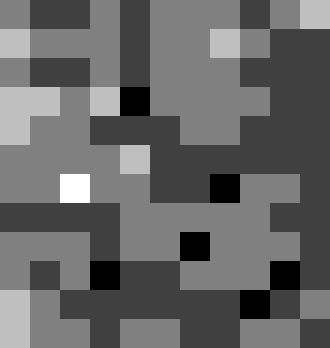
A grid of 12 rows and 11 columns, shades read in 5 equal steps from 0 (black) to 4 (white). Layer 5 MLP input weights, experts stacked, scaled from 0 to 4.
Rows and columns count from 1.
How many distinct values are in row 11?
4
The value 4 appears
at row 7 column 3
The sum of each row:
19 21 16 21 17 17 19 16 18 14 14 19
